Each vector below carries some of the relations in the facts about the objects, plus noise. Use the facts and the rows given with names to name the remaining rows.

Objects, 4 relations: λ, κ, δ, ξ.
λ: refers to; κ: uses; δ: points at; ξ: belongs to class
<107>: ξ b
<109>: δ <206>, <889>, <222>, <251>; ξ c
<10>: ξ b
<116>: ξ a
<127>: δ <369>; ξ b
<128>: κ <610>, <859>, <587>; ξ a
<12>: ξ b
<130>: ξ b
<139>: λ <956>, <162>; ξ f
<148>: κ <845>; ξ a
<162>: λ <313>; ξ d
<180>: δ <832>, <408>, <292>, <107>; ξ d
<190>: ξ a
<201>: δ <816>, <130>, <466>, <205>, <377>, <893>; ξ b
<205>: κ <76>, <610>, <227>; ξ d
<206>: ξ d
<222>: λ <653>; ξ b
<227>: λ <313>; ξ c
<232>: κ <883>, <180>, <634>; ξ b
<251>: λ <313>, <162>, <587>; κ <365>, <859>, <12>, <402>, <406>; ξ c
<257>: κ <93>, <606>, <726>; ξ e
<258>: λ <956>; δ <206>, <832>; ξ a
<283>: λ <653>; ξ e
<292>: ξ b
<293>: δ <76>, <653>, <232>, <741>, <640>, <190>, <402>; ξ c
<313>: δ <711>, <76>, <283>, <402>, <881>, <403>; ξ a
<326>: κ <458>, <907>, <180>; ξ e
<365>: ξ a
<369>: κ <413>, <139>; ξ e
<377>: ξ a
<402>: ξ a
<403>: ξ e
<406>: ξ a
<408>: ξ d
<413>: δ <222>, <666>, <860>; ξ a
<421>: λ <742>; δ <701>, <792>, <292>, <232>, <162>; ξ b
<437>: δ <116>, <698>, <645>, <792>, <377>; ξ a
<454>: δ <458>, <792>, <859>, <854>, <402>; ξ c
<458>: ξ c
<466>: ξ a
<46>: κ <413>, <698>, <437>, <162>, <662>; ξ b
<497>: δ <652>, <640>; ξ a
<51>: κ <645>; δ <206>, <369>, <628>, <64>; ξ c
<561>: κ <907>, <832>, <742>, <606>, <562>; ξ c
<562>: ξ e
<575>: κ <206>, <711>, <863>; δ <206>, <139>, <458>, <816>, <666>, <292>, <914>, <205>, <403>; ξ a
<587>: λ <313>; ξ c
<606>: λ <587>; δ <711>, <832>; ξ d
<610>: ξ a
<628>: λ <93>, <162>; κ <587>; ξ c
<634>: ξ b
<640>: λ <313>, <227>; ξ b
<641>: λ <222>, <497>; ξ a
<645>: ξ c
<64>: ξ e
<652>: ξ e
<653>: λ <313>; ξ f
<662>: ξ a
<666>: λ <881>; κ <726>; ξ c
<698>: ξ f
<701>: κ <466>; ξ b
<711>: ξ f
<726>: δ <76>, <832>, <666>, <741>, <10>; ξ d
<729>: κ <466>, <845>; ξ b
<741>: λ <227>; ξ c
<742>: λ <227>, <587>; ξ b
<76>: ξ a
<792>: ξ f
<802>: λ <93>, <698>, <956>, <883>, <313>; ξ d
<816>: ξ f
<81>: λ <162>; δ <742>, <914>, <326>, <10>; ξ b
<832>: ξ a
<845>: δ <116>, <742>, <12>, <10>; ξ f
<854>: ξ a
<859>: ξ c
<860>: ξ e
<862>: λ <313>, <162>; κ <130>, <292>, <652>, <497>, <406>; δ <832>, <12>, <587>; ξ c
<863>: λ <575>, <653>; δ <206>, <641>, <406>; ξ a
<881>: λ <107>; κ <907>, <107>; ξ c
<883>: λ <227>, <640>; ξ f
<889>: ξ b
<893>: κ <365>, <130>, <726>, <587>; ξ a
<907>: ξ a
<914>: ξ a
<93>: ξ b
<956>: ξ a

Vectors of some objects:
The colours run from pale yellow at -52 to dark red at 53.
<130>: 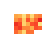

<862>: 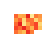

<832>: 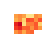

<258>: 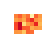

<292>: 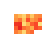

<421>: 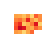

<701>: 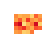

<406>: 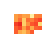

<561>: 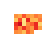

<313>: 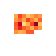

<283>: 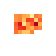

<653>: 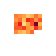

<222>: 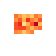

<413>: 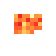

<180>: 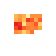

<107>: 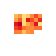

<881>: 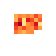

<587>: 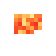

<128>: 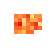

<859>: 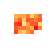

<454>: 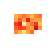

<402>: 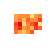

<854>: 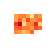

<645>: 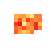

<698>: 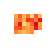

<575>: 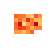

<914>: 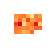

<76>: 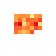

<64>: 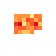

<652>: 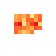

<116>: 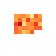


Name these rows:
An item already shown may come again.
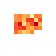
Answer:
<283>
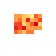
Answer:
<742>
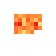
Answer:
<205>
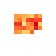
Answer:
<711>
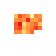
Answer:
<437>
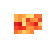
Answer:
<562>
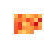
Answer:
<162>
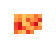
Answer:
<93>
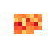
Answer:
<326>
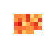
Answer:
<46>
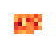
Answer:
<881>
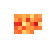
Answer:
<10>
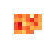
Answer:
<258>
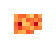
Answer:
<956>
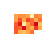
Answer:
<741>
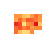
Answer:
<206>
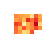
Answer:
<845>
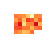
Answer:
<641>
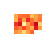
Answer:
<293>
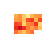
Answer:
<606>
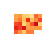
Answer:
<742>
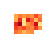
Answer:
<881>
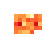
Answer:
<466>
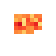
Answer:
<257>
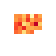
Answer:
<81>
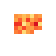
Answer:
<10>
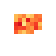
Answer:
<458>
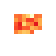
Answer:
<863>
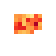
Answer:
<883>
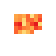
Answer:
<652>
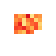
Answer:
<862>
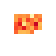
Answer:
<741>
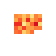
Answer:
<10>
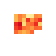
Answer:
<907>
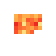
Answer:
<726>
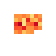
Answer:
<326>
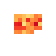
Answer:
<634>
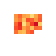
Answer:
<497>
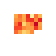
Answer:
<139>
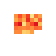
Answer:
<369>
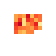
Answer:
<666>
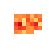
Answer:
<257>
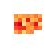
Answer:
<232>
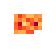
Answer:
<313>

